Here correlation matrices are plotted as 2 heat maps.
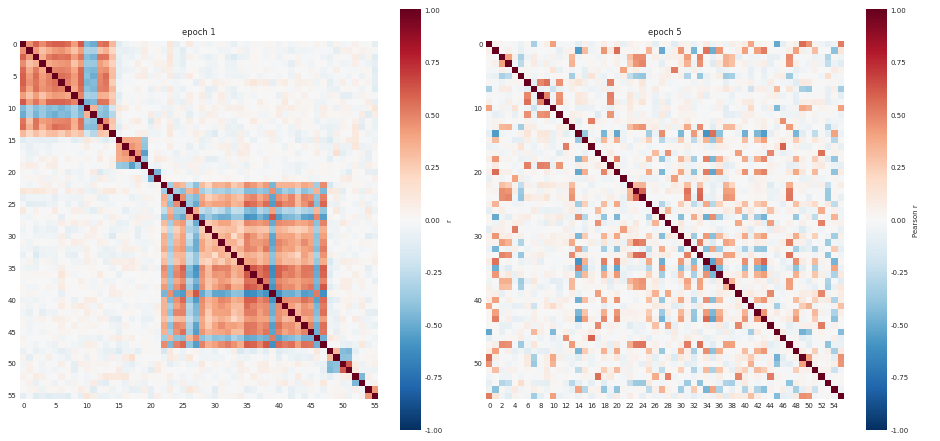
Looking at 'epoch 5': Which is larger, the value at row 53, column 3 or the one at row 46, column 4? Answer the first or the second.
the second
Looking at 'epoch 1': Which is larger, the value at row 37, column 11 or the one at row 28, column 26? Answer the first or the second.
the first
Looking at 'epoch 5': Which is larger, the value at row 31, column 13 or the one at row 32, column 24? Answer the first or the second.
the first
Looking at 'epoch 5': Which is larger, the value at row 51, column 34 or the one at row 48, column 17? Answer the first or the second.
the first
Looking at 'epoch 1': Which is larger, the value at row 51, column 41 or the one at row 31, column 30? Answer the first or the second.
the second
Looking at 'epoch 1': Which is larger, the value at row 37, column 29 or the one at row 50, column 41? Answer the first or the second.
the first
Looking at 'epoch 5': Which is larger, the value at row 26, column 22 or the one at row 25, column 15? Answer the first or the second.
the second
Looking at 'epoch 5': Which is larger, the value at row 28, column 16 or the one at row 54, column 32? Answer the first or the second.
the second
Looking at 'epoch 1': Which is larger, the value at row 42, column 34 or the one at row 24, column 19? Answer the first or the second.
the first
